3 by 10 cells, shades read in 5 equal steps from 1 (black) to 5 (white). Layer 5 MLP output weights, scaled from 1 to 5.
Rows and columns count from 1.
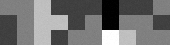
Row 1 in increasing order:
1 2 2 2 2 2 3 3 3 4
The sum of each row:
24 27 32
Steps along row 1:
same up down same same down up same up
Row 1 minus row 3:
1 0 0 0 -1 -1 -4 -2 -1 0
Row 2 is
2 3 4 4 2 3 1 3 3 2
